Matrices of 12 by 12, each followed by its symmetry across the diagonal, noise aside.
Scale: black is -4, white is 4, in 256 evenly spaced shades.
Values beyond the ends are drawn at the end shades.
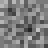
symmetric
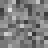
neither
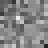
symmetric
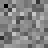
symmetric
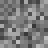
symmetric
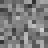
neither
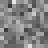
neither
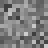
symmetric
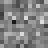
neither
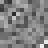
symmetric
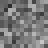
symmetric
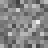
neither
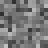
symmetric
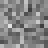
neither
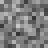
symmetric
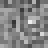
neither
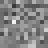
neither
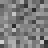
neither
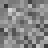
symmetric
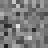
neither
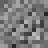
symmetric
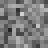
neither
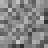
symmetric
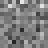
neither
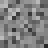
symmetric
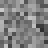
neither
